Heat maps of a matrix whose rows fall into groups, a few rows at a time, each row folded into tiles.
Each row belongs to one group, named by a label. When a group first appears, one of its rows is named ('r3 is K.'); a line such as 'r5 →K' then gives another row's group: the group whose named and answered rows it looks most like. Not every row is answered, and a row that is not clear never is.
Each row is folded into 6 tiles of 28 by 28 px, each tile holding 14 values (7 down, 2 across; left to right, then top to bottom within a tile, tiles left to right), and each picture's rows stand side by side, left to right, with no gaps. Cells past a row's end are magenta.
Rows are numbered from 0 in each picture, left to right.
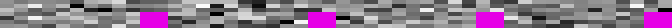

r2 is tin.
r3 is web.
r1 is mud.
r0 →mud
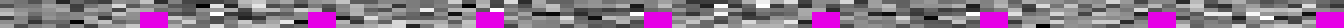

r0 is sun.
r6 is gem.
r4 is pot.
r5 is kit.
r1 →pot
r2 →tin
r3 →kit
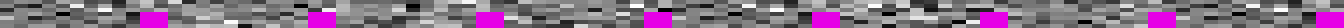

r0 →pot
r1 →tin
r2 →sun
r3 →web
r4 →pot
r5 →mud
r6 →sun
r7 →pot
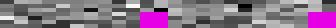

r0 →web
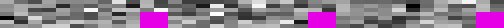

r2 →sun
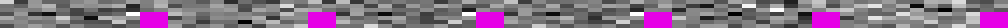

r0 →kit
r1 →sun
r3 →kit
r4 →pot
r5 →mud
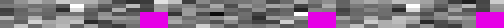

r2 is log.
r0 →log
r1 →kit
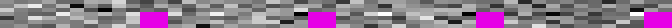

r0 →mud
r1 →gem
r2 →gem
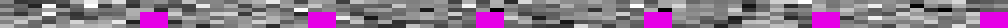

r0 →pot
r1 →gem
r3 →web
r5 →mud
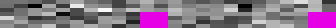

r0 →pot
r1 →sun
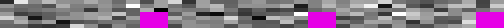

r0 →web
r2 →mud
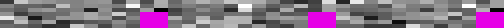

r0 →web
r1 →log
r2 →web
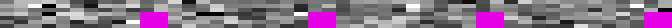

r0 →mud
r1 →kit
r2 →log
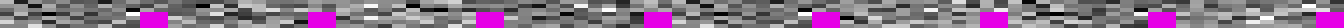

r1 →pot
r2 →mud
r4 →kit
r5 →tin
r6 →kit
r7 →gem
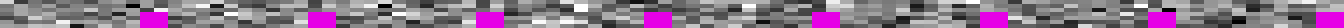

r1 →mud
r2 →mud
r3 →log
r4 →log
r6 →web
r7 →sun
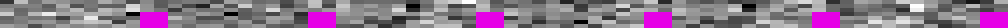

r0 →gem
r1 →pot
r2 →sun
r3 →sun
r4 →sun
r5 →log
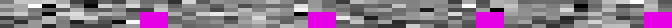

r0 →mud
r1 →gem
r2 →web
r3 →sun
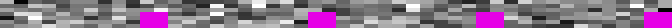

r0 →tin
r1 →pot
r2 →log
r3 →web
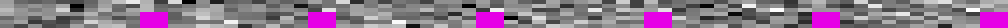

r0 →sun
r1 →tin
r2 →tin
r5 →gem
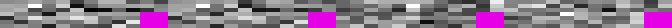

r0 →mud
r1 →mud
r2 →log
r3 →mud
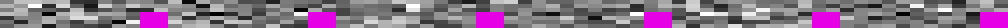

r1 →kit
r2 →log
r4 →gem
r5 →pot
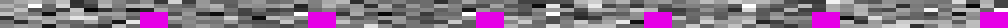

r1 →kit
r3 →pot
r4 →log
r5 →tin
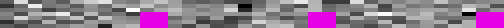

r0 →gem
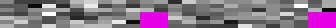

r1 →web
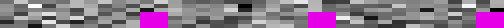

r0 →gem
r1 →sun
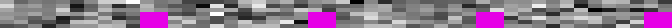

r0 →sun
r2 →tin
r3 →mud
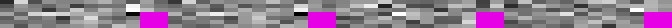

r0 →gem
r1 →gem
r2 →mud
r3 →gem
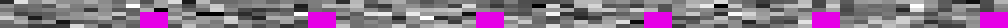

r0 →web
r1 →kit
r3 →pot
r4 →mud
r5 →log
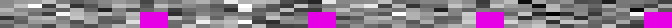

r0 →mud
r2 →mud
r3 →kit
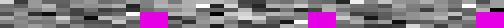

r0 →kit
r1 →mud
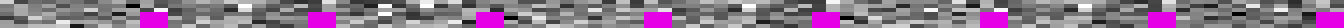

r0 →tin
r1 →log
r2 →pot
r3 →tin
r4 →log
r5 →tin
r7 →pot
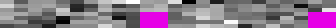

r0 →sun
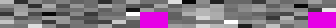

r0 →kit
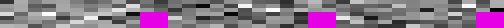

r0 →gem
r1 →pot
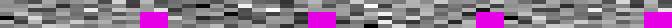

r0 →tin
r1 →pot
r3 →tin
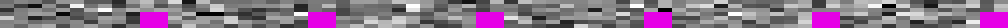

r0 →pot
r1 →kit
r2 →log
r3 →web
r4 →mud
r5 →mud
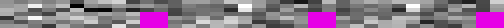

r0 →mud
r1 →log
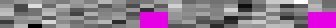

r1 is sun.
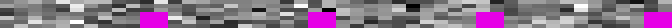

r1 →web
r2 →sun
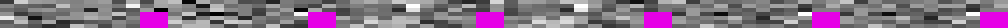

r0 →web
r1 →kit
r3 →log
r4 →kit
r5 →kit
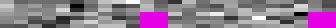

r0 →sun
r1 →gem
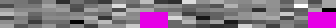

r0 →sun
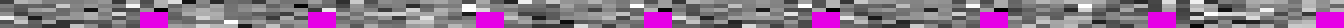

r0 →web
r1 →tin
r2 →gem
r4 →web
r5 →web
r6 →log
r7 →gem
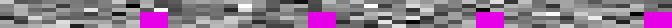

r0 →tin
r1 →log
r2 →gem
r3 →gem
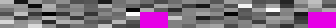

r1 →pot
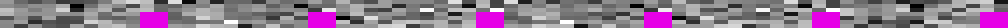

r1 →tin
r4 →tin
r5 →sun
